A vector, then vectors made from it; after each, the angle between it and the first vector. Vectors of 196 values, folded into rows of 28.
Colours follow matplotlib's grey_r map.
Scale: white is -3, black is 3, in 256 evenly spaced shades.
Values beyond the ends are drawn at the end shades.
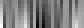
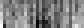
nearly parallel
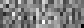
partly opposed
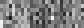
partly aligned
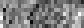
partly aligned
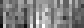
nearly opposite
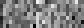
partly opposed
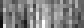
nearly opposite
